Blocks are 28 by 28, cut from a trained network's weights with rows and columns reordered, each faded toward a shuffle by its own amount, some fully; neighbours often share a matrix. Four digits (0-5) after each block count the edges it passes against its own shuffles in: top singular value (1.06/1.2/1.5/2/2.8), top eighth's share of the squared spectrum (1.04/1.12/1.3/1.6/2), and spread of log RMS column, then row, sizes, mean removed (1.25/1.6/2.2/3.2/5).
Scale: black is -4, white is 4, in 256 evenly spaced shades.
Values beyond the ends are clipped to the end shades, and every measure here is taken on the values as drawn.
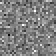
1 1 0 0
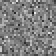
2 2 0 0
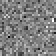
0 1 0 0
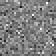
0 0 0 0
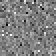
0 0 0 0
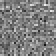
1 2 0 0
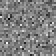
0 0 0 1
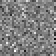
2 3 1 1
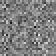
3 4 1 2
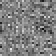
3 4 2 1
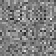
3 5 2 2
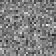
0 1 0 0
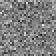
2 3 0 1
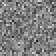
1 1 0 0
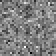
0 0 0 0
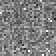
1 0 0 0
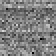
2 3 0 0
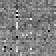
2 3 1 0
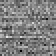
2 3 0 1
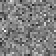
2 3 1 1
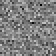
1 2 0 0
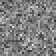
1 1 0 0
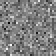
0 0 0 0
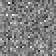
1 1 0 0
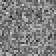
0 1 0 0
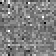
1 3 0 0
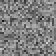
0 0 0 0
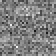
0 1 0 0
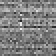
3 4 0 2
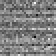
3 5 1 1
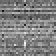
4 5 1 2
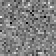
0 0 0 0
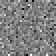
1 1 0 0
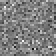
1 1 0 0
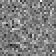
2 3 0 0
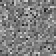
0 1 0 0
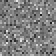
1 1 0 0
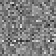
3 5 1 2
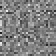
3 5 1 2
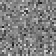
0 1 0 0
